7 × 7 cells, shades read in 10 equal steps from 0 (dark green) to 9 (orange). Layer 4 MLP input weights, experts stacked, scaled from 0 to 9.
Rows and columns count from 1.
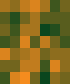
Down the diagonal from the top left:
6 1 6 3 4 8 4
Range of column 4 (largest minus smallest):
5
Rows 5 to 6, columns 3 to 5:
6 7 4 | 7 7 2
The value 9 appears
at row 7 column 3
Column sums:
29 28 47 41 22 28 26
